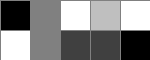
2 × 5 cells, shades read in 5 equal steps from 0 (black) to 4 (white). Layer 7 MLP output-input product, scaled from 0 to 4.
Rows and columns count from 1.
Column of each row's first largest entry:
3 1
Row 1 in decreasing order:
4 4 3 2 0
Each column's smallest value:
0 2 1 1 0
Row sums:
13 8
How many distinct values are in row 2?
4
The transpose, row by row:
0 4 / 2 2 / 4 1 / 3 1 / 4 0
